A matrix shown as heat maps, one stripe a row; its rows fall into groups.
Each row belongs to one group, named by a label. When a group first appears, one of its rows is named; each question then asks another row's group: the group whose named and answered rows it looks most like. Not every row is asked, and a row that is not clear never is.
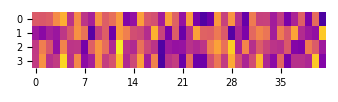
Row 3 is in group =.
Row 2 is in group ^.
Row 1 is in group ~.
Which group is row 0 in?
=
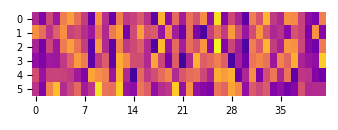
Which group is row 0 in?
~
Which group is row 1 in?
=
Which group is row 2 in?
~
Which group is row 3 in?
~
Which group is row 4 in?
^
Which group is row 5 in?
=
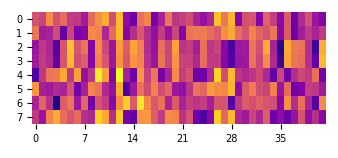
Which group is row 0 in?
^
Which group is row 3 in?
~
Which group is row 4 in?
=
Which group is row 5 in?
^
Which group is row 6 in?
~
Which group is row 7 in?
=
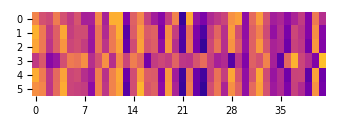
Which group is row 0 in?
=
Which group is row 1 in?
=
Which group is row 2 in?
=
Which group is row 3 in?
~
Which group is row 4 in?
=
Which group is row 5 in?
=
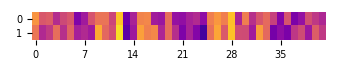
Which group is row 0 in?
^
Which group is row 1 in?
=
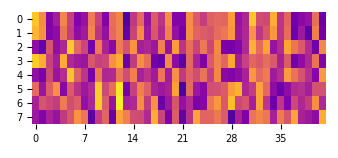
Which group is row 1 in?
^
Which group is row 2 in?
~
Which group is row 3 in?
^
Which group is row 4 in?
~
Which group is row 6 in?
=
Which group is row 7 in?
~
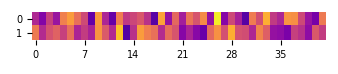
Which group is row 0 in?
~
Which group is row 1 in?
=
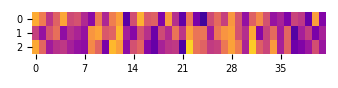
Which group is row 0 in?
=
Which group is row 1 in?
^
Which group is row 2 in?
^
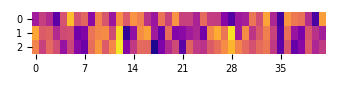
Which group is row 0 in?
~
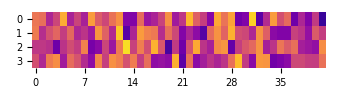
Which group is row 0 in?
^
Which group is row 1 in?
=
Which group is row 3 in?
=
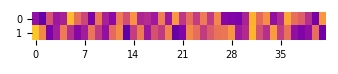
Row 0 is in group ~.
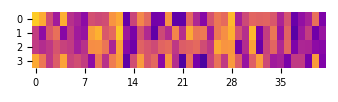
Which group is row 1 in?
^
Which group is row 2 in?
^
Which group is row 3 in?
=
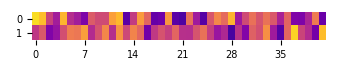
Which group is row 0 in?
^
